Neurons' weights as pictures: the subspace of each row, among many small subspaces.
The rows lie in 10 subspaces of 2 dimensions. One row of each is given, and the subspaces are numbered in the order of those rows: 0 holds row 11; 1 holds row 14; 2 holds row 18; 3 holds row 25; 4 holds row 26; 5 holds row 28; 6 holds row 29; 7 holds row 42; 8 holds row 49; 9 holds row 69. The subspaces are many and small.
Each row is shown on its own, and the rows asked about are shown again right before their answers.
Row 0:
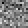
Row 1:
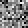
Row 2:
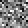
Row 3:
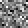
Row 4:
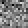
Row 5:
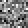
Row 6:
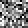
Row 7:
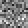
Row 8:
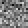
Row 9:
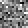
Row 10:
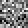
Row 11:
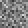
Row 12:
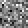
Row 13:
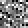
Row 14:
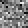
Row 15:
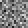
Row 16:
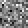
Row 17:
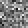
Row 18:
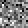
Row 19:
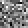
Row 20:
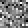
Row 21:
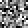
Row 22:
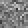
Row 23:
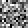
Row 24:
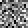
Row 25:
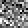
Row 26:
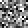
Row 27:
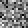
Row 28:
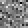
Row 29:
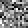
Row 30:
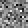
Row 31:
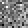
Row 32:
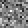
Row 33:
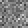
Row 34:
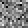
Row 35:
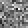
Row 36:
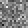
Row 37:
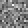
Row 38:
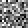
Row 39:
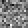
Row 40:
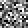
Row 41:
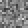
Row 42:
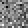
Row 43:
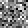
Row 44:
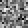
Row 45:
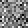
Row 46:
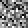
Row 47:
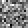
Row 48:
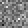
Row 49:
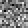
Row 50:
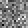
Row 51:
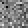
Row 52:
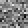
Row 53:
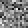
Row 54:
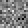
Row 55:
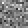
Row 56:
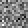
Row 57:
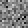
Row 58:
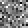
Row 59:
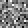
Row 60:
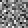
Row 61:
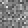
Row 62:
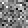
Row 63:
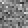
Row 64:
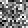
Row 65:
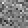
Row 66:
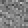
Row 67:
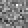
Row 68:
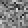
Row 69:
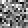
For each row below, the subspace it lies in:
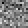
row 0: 8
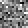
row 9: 1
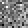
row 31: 7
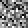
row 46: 0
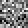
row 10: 3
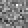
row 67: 4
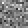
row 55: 8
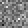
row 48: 9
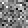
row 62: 3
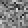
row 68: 0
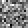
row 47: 7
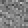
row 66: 5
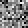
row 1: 1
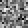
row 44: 4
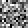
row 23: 7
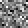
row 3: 2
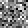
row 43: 3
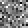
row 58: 5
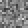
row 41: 4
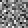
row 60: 0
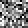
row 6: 9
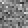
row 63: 1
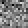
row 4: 9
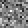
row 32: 2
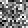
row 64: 8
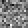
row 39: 7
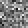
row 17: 6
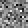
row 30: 4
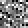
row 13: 5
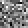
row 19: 7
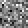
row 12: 2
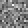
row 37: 6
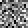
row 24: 0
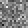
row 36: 8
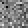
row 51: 7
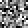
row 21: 4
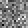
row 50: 8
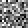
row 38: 9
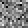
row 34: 9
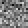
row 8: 8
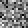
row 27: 6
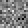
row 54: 3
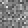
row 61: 1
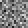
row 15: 0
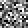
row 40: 4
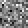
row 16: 2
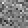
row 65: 3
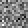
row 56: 9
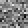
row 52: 1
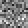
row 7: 3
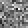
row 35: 6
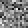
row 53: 6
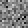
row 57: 1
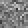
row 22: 0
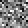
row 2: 2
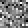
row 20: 5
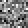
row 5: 2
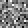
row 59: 6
